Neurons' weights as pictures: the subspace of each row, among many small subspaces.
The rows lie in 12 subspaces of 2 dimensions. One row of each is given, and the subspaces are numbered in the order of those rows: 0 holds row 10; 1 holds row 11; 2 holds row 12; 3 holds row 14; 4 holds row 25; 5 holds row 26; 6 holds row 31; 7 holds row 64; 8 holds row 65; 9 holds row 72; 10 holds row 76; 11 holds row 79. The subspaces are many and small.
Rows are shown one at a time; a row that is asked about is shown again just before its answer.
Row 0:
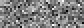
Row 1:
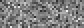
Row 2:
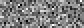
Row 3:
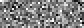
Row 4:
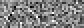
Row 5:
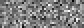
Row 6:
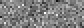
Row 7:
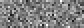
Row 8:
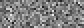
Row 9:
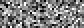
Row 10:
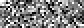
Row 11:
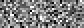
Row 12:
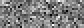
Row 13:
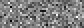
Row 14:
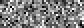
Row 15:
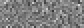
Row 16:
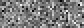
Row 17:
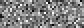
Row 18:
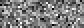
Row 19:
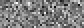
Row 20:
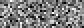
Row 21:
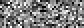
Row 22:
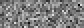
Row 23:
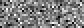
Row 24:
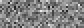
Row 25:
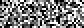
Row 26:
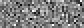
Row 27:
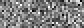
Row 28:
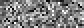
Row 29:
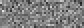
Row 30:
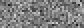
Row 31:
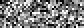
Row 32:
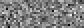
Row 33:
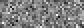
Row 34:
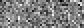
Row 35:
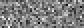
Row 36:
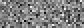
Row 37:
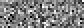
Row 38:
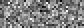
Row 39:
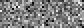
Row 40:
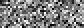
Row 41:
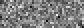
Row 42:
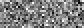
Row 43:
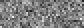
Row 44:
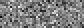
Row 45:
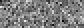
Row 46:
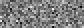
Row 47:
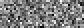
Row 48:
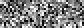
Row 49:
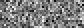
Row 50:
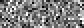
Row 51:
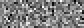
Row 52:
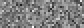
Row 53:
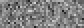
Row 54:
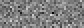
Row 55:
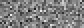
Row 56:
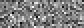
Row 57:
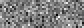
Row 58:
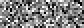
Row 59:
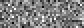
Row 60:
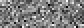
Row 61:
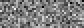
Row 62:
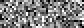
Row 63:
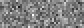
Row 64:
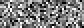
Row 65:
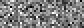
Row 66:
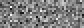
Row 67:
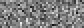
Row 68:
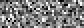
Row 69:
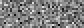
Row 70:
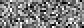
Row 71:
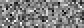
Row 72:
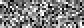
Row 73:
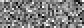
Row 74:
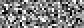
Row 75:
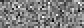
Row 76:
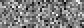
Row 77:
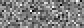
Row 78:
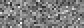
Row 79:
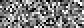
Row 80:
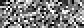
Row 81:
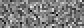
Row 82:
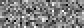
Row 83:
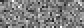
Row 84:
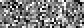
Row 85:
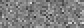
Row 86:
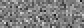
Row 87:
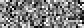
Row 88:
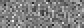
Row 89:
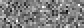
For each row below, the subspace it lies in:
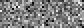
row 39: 8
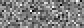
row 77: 1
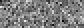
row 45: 0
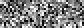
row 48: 9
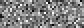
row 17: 11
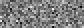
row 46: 7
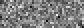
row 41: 3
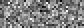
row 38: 6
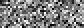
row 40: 0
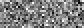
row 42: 8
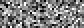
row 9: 6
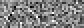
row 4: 7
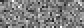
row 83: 10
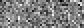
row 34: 1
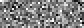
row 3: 10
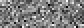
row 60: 0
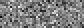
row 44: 8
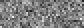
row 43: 9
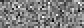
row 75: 10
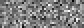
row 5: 0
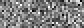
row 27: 5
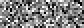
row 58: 11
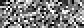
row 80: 0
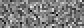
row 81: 7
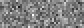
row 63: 10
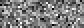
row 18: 2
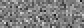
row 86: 10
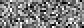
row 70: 7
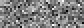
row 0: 2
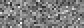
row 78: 6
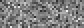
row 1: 6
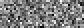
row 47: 1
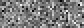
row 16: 1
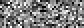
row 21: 6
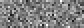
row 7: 1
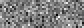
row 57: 9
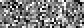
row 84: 10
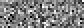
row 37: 8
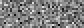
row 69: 4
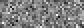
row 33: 3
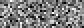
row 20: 7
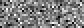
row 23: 4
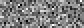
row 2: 11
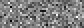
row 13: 8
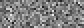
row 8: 11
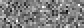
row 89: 6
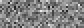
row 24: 6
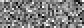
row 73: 8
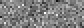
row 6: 9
